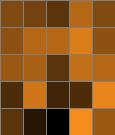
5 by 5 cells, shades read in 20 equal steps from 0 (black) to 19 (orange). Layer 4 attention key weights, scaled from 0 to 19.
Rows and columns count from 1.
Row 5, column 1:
7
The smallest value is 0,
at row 5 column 3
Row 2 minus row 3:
-1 1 7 2 -3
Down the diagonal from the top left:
10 14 7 6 12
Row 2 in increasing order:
11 11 14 14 17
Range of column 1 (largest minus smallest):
6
